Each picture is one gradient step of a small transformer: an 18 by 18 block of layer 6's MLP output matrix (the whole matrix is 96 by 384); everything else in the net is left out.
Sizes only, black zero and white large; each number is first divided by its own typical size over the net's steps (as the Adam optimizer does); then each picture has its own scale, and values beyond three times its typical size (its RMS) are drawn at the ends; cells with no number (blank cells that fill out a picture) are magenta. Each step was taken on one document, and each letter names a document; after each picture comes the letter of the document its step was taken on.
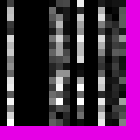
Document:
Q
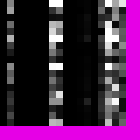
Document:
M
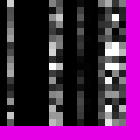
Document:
M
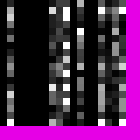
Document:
Q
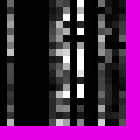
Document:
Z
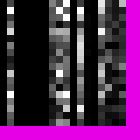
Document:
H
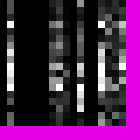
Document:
Q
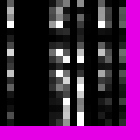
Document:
Z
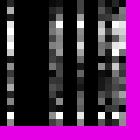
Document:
Q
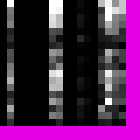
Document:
M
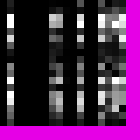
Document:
Q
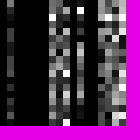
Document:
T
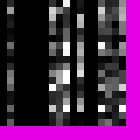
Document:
T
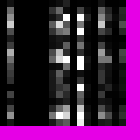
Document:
Z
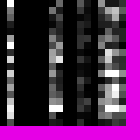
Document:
M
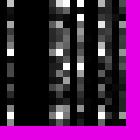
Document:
Z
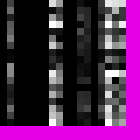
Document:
M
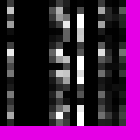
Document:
Z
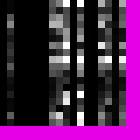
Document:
T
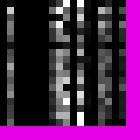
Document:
Z
